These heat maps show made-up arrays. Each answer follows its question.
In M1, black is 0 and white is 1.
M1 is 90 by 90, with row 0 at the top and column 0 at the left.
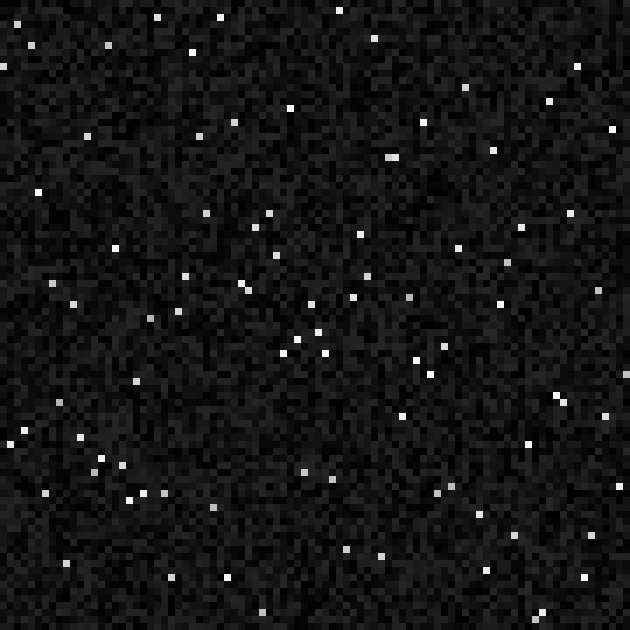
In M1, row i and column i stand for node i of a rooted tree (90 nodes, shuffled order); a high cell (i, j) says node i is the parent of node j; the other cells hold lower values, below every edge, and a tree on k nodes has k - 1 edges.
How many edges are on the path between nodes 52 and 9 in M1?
5
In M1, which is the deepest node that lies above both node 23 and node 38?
30
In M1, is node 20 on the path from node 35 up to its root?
no
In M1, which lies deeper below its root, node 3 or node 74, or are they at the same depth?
node 74
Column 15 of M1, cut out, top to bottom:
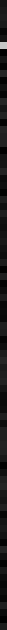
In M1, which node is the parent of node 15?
6
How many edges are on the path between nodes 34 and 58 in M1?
4
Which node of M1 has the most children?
70
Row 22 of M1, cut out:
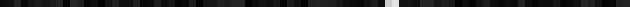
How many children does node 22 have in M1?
2
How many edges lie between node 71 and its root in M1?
2
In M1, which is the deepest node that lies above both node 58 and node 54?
42
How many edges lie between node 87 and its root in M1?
4
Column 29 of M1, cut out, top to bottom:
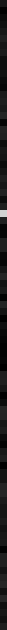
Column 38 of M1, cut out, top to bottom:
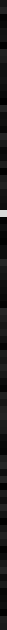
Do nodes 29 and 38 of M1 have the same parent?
yes
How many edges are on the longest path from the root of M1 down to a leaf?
57
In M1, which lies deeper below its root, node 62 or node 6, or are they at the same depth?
the same depth
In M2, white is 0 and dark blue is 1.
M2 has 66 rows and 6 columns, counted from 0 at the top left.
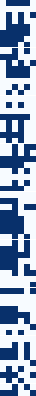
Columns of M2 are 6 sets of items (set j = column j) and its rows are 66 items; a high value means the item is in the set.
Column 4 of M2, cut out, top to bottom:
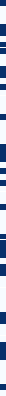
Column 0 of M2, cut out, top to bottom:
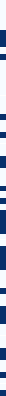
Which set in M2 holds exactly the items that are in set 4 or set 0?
2
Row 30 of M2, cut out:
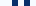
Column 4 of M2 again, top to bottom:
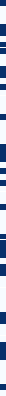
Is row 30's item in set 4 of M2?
yes
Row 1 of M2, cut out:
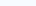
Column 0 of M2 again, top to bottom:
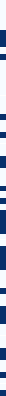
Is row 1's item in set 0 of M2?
no
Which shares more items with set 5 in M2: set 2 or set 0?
set 2
